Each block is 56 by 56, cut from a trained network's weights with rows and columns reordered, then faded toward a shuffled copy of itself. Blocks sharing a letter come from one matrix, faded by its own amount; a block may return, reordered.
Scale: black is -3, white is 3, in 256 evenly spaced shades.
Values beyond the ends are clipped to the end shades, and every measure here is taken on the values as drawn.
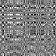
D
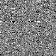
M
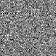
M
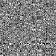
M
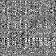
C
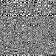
C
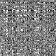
C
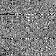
C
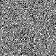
M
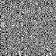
C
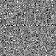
M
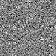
M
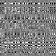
D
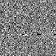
M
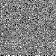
M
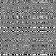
D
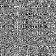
C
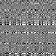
D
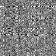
C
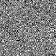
M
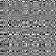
D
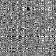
C
